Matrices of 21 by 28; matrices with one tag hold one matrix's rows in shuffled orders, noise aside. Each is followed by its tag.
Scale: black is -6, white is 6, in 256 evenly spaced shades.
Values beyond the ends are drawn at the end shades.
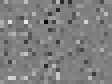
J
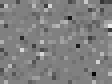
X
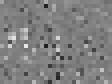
J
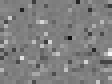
X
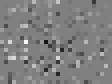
J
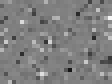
X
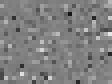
X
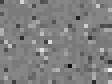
X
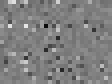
J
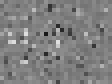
J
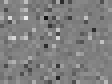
J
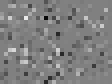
J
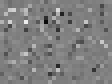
J
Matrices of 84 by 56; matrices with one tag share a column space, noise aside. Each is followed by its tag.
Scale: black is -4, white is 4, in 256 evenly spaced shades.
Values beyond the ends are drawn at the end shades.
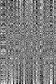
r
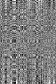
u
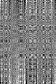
u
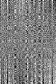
u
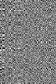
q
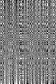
r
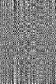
r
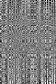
u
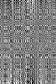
u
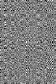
q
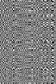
q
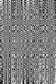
u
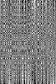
r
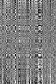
u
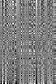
r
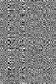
q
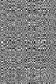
q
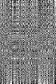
r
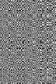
q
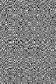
q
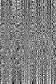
r
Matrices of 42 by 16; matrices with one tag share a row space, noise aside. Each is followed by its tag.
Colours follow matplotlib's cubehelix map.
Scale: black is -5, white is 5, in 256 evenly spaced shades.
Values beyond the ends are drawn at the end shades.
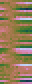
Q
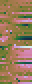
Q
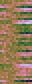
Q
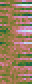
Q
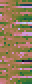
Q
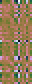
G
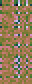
G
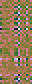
G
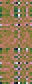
G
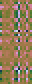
G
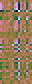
G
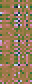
G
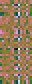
G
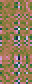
G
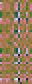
G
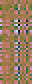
G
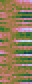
Q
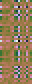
G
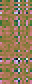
G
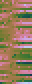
Q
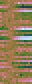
Q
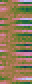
Q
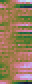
Q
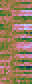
Q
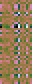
G
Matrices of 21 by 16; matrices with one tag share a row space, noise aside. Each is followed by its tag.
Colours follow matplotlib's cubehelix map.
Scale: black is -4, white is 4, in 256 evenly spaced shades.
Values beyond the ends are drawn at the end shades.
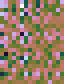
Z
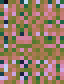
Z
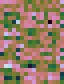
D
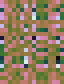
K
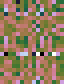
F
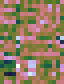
D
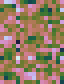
D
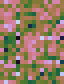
D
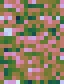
D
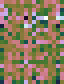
K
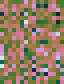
K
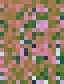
K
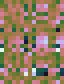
K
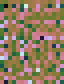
Z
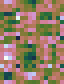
D
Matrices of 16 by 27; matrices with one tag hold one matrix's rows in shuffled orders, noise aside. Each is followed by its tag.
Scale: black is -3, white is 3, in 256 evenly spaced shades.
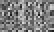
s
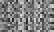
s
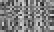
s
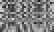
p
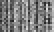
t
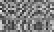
p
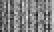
t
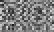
p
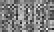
s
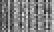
t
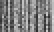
t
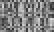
s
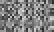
s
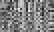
s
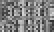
s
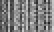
t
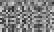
p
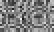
p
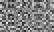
p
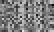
s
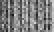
t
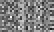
s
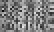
s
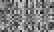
s
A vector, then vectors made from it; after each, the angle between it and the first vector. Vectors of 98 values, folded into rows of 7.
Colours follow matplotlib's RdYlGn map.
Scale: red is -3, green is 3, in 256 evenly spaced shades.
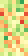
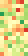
nearly opposite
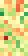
nearly opposite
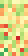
partly aligned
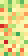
partly aligned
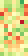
nearly parallel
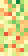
partly aligned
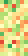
orthogonal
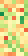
nearly opposite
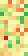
nearly opposite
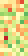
nearly opposite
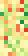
nearly opposite
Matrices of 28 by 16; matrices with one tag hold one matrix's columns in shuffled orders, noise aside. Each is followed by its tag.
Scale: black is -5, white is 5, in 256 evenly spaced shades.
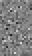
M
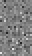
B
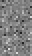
B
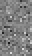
B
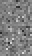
B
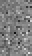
B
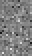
B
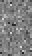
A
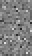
M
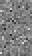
M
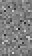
M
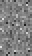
A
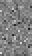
M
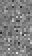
B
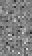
B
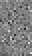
M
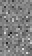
B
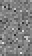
M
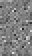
M
